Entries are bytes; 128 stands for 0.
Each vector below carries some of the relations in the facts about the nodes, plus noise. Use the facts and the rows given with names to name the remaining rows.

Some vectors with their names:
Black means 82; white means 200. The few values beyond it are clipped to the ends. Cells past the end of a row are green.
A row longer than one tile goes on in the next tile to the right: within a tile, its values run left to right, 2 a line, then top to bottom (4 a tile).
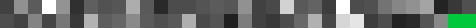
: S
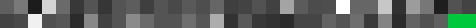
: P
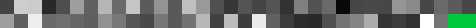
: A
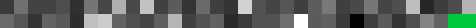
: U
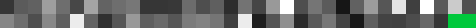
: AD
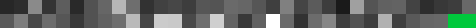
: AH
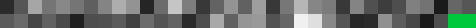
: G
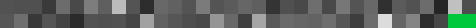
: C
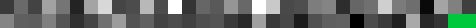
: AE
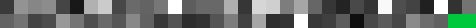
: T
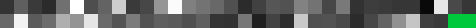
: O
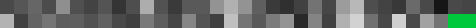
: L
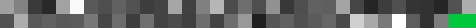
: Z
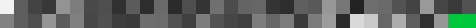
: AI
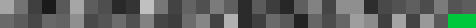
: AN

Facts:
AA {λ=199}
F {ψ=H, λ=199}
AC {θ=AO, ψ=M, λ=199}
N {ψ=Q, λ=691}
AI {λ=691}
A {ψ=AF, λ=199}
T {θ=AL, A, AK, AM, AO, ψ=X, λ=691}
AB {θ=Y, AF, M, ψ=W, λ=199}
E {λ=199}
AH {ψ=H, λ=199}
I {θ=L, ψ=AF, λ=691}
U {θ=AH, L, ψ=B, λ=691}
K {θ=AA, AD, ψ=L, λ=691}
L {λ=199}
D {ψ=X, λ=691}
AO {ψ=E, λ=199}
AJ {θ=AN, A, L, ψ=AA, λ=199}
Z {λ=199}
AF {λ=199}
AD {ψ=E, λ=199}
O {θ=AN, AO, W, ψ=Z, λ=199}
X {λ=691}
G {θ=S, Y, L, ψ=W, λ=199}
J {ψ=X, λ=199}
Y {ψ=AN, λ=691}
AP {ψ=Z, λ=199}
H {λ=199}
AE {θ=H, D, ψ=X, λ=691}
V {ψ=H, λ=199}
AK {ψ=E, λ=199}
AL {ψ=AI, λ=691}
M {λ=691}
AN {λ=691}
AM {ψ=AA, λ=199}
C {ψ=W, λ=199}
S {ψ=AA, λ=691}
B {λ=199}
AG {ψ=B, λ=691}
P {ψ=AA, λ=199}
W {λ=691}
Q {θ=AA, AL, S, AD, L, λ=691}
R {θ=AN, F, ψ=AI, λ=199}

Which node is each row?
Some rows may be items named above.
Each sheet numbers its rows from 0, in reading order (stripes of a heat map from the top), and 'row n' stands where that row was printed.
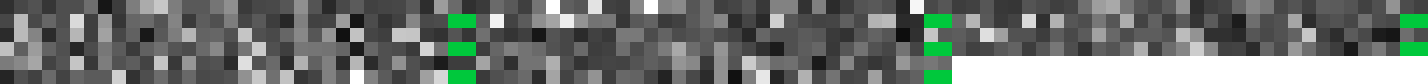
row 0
AC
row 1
O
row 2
AC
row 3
I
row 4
N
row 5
Y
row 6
AF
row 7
E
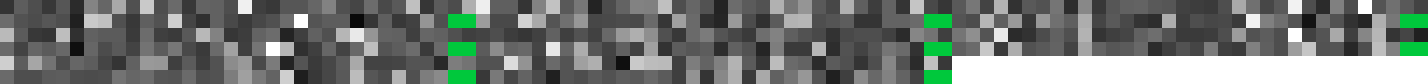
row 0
U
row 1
R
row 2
AJ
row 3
H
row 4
AC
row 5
AM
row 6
M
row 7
AB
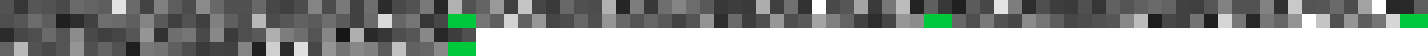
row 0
C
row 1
AM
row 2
AA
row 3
Q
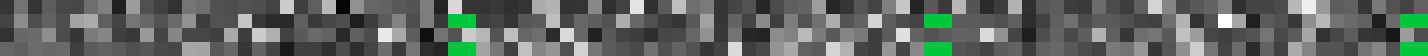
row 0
K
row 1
W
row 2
H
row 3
J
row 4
AL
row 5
Y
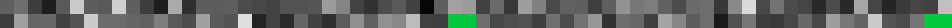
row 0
AP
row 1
X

